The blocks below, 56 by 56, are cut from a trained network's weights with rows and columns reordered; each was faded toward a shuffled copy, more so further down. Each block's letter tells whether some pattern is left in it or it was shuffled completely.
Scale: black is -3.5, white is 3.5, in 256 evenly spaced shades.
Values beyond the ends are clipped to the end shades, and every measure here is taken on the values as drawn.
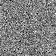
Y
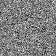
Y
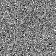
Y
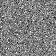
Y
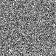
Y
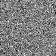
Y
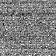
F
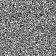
Y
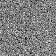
F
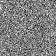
Y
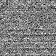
F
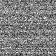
F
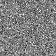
Y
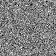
Y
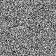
Y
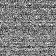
F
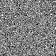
Y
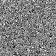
Y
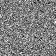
Y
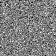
Y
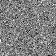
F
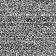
F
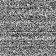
F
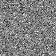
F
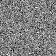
Y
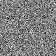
F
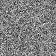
Y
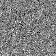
Y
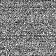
F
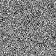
F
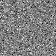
F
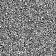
Y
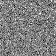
Y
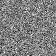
Y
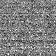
F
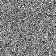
Y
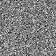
F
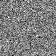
Y
